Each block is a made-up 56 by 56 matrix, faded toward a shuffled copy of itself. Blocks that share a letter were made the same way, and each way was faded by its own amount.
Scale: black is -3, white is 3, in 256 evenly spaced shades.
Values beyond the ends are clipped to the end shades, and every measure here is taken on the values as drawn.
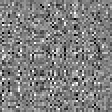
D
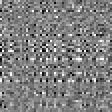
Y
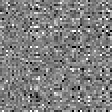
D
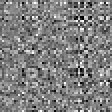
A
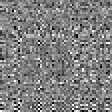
A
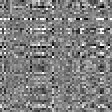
Y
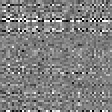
Y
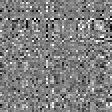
D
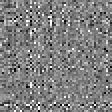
D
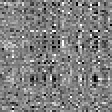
D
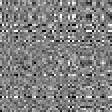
Y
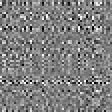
Y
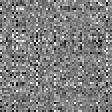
D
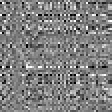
Y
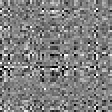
Y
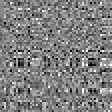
A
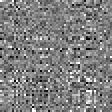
D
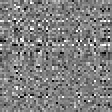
D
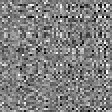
A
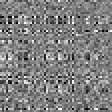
Y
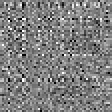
A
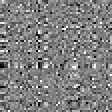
A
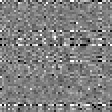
Y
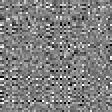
D
